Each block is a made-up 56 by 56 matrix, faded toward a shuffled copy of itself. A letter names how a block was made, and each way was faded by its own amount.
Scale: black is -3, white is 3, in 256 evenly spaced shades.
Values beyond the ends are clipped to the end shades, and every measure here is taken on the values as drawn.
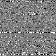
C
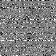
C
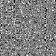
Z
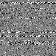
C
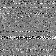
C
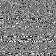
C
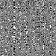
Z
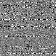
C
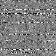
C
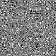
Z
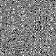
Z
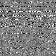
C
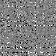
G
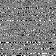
C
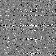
G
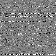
C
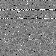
C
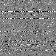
C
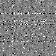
G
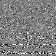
C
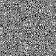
Z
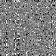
Z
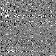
G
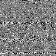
C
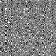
Z
